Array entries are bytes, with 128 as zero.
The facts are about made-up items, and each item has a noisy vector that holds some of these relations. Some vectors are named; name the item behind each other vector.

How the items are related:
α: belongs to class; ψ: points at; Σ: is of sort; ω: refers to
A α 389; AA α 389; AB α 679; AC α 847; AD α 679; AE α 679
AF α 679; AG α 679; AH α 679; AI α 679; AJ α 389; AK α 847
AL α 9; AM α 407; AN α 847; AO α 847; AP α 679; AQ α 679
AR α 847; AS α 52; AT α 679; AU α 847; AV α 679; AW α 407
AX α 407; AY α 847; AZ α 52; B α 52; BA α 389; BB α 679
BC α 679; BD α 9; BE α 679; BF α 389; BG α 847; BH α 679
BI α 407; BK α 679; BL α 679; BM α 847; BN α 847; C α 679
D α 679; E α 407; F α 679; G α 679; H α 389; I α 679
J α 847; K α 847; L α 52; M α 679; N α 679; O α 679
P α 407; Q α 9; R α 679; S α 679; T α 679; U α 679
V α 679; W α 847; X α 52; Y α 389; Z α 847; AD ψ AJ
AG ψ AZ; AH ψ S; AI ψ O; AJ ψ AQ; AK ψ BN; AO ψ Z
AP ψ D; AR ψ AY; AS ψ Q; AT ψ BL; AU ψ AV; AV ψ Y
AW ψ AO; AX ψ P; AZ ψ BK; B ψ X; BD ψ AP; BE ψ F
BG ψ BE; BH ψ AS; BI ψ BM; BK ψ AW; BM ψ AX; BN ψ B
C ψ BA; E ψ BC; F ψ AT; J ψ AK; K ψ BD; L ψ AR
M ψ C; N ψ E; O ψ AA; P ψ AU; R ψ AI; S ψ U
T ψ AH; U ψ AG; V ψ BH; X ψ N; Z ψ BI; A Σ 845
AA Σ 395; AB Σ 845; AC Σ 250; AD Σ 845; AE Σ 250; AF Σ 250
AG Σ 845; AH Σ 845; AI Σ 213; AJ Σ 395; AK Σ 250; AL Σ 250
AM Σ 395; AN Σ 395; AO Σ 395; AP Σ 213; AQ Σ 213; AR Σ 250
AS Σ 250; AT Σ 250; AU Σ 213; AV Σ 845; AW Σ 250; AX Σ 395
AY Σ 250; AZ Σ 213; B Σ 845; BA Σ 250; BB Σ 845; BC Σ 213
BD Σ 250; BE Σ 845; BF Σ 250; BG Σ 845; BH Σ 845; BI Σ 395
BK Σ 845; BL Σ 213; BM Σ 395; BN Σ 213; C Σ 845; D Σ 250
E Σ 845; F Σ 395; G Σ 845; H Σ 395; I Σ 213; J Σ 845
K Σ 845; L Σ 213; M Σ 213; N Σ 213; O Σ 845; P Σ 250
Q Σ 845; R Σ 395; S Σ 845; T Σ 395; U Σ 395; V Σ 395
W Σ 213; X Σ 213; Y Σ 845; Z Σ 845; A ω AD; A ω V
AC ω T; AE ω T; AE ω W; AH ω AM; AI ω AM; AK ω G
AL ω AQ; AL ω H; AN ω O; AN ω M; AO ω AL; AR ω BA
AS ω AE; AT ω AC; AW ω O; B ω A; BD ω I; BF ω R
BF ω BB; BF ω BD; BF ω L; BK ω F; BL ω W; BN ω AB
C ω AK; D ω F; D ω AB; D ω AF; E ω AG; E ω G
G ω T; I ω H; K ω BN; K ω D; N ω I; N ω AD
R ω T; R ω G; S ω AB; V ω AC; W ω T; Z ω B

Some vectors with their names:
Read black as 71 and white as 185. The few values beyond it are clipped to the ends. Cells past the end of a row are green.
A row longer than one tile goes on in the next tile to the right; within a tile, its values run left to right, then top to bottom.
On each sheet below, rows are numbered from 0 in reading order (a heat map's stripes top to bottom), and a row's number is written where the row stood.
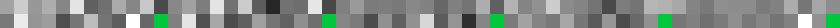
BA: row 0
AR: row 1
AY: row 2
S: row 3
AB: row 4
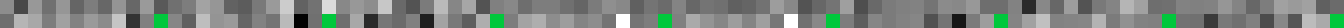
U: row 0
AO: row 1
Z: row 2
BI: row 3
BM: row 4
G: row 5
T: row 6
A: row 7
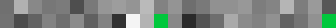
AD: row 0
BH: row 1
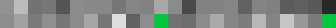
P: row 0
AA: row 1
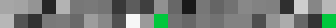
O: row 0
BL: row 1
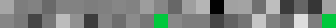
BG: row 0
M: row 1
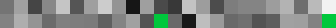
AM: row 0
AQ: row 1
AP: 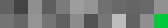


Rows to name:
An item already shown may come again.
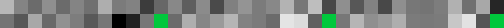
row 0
C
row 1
F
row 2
F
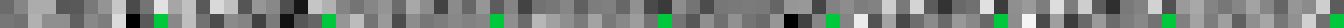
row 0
AO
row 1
AH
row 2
D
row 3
R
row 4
E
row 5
AR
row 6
AR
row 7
AF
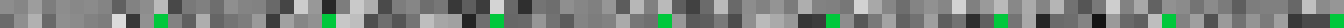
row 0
AZ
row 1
L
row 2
AW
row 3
W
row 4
AS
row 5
AL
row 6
Z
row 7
AT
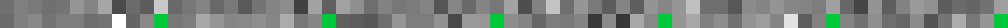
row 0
AU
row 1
AJ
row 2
J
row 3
K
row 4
P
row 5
AP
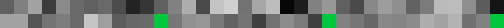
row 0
AN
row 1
AI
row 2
V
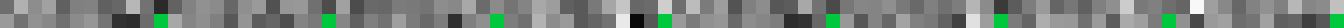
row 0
BF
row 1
BD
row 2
G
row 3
AO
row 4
BF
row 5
BB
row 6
H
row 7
AL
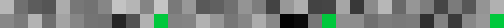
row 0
AG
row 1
AK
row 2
K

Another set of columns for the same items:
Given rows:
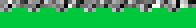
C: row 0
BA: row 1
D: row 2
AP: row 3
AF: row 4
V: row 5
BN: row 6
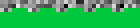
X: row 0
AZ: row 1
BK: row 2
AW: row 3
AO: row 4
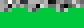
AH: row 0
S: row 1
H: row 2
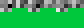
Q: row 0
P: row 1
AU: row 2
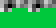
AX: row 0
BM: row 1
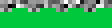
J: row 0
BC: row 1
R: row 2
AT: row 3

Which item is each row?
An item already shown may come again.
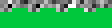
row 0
C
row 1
AN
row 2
V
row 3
AU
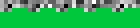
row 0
Z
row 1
AL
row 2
AB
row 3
AG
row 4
AI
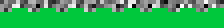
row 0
BL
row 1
AB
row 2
BL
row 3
U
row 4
T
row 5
K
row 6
BD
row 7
E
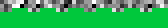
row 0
W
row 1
O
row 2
F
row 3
E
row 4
AU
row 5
AA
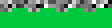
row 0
AK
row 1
J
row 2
AS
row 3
G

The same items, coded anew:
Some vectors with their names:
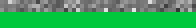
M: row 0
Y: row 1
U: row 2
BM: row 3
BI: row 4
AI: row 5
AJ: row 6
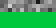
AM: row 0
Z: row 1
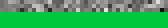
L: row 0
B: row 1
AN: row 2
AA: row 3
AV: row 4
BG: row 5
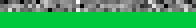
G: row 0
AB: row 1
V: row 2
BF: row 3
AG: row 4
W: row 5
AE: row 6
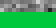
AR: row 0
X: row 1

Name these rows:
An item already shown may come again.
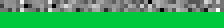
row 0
V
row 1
V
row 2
J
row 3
J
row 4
AS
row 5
AB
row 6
E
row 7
H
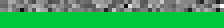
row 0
AP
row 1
E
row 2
AS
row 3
BL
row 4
BD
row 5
U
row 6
AZ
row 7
AK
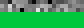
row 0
K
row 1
G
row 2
C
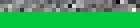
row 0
AH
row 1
P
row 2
BD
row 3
AU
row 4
R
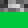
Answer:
T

